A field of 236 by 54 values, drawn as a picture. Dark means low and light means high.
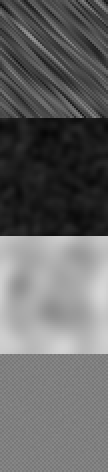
The table splits into 4 rows of 1 panel. Panel 1,1: low, slanting down to the right. Panel 2,1: very low, blotchy, faint in contrast. Panel 3,1: high, smooth. Panel 4,1: middling, checkered, faint in contrast.
